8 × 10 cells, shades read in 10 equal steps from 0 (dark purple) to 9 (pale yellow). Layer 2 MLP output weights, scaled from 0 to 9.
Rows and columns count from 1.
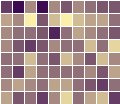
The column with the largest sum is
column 6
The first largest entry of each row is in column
3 3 7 10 3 3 2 6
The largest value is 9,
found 2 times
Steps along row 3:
down same down down up up down down down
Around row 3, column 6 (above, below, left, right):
9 4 1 6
